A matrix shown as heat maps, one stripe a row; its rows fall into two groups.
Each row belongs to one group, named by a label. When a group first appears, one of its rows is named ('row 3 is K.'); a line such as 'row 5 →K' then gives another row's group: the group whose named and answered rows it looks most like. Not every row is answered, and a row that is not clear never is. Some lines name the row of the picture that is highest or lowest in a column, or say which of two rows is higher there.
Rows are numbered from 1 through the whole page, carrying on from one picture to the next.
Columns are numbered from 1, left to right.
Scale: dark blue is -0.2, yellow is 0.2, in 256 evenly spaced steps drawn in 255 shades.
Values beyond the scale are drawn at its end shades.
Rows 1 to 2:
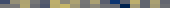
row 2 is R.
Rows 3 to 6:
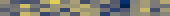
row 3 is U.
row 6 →R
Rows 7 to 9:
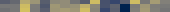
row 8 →R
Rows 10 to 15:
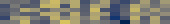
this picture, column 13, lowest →15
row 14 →R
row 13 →U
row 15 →R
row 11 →U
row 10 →U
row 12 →R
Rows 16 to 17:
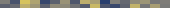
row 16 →R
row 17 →R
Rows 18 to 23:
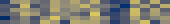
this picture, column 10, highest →21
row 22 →U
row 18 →R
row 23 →U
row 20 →R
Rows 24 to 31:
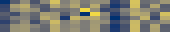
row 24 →U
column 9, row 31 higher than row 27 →Yes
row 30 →R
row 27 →U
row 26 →R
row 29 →U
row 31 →R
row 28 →U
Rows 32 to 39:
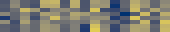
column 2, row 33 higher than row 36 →Yes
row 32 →U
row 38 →U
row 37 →U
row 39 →U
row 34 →R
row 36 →U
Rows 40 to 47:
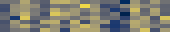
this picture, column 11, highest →45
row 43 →R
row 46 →R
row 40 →R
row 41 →R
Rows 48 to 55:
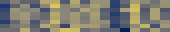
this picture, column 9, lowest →48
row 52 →R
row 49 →U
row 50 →R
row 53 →U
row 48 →U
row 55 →R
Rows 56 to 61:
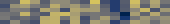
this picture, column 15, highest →58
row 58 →U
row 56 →R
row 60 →U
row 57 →R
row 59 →R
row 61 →U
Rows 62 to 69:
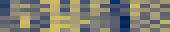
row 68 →R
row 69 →U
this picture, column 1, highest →69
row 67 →U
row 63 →R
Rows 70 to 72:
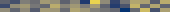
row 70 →U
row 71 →R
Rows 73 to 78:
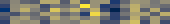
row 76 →U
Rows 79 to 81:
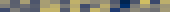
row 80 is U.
